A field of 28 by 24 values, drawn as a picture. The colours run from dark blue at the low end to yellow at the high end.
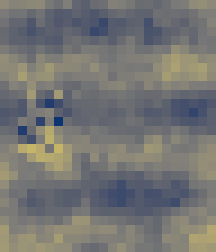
Roughest part: middle left. Histogram: bell-shaped. Stripes: horizontal, repeating 3 times. Grain: streaks across. Odd patch: rougher, in the middle left.
